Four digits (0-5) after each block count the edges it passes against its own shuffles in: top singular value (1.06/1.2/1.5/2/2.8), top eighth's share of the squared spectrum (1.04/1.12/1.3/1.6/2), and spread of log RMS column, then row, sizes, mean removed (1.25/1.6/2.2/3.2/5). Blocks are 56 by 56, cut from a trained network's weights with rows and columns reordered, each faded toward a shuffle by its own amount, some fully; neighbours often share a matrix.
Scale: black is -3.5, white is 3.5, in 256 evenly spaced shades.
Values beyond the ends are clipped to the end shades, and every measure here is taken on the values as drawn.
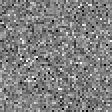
0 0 0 0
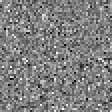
0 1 0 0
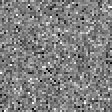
0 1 0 0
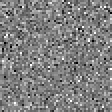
1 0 0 0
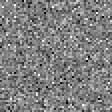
0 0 0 0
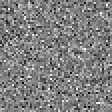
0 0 0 0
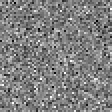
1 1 0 0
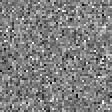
1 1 0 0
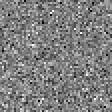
0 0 0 0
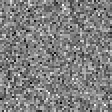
0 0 0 0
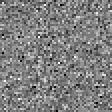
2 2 1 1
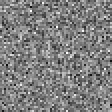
0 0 0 0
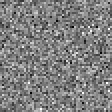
0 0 0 0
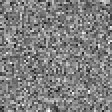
1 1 0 0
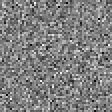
2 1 0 0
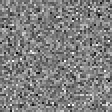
1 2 0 1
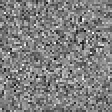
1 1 0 1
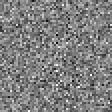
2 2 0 0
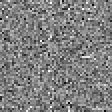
1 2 0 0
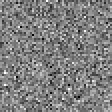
1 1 0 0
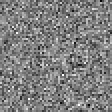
1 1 0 0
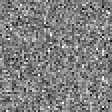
2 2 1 0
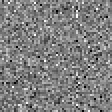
1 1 1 0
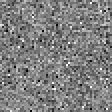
2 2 1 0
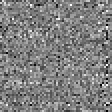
2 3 2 2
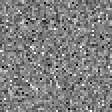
1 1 0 0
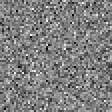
1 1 0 0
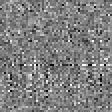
3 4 1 3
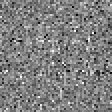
2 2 0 1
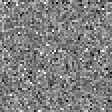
1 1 0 0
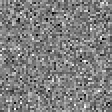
0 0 1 0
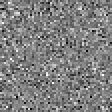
3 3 0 2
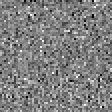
2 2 0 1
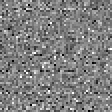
3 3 0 2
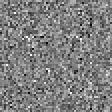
2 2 1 1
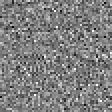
1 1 0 1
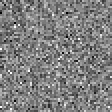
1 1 1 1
